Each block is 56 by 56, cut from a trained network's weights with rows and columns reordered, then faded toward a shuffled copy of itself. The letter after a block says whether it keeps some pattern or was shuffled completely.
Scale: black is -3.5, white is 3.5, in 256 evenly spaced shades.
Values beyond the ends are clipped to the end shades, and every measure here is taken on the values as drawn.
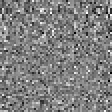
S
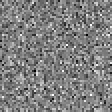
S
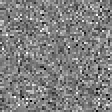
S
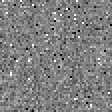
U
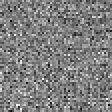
S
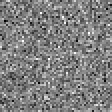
U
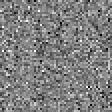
S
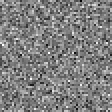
U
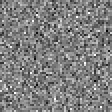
U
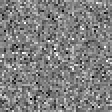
U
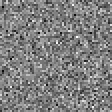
U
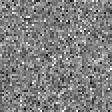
U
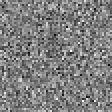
S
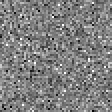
U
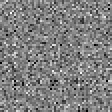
S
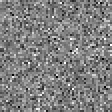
U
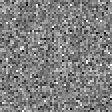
U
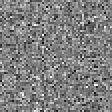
S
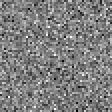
U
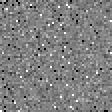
U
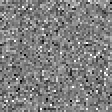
U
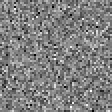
U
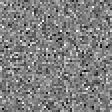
U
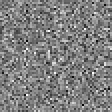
S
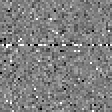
S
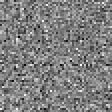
S
